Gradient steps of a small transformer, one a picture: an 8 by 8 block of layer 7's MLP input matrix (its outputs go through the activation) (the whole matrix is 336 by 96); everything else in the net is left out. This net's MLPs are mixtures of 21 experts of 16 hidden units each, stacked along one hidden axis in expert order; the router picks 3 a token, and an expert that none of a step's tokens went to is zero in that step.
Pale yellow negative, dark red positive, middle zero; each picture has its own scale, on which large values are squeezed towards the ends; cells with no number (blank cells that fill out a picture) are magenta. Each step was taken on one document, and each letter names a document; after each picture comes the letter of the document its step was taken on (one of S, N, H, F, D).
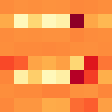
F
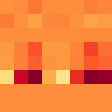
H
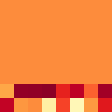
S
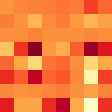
H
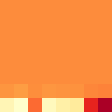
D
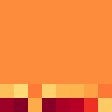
D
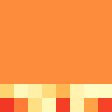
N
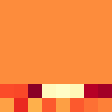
N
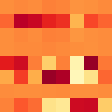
F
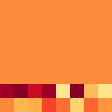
N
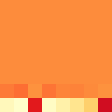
D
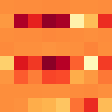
F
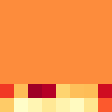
S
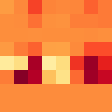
H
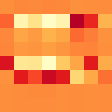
S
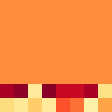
S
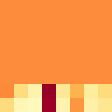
D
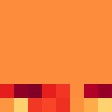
N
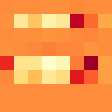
F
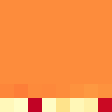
D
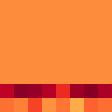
N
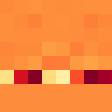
H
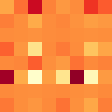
H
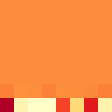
S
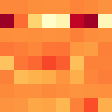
F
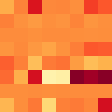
H
